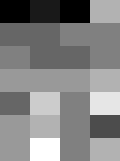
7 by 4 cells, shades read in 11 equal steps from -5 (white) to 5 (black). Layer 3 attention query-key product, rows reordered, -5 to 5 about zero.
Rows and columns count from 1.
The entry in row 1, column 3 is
5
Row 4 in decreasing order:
-1 -1 -1 -2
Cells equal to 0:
7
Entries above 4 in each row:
2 0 0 0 0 0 0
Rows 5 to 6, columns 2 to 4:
-3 0 -4 / -2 0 2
